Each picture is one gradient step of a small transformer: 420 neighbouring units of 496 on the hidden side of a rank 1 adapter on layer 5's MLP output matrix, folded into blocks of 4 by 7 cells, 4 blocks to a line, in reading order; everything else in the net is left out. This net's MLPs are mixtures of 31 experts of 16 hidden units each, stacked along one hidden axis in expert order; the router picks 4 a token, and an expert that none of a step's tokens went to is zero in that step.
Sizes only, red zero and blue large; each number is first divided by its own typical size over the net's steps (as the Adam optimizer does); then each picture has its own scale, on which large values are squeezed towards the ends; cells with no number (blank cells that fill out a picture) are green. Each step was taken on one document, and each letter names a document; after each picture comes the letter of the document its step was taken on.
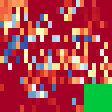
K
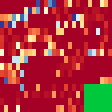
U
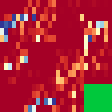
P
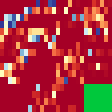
P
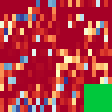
P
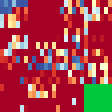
K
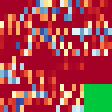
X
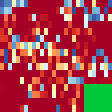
K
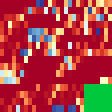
U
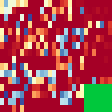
X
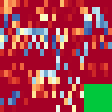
X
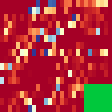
P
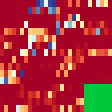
U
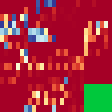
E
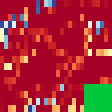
E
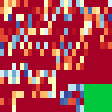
X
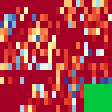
P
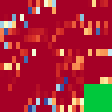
E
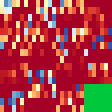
X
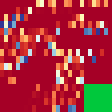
P
